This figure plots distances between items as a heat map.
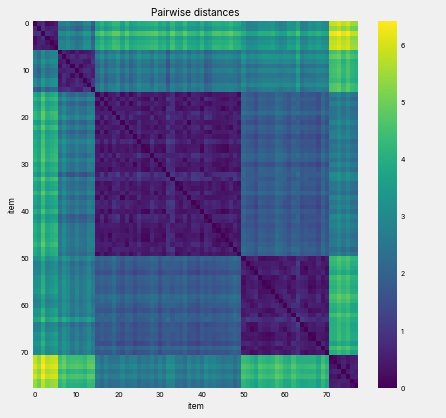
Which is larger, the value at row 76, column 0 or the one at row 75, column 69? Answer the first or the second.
the first
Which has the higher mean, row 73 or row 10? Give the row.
73
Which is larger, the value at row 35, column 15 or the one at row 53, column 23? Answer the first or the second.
the second
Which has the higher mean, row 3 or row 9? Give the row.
3
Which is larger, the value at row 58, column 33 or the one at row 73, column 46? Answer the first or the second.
the second
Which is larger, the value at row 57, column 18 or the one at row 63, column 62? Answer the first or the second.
the first
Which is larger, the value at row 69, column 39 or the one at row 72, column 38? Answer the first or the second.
the second
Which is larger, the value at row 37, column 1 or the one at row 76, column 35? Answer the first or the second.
the first
